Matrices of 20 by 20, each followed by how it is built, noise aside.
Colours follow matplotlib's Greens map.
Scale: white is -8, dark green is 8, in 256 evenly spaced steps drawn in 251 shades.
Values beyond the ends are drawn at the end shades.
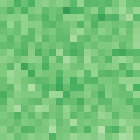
noise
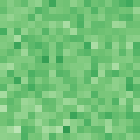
noise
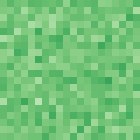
noise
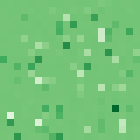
sparse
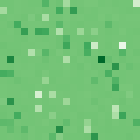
sparse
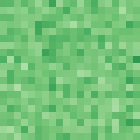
noise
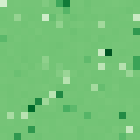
sparse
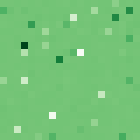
sparse
